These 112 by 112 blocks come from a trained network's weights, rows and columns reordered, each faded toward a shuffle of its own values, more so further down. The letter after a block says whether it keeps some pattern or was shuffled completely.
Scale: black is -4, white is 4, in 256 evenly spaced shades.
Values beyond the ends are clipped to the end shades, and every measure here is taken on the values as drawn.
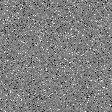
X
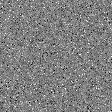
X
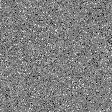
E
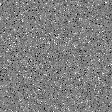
X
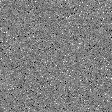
E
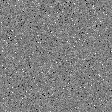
E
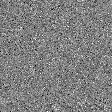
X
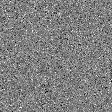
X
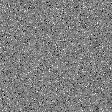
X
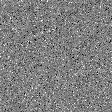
E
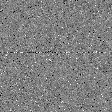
X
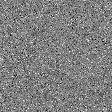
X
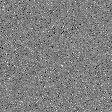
E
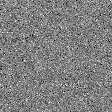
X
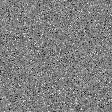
E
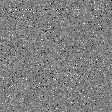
X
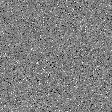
E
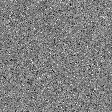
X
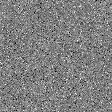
E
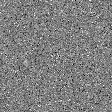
E
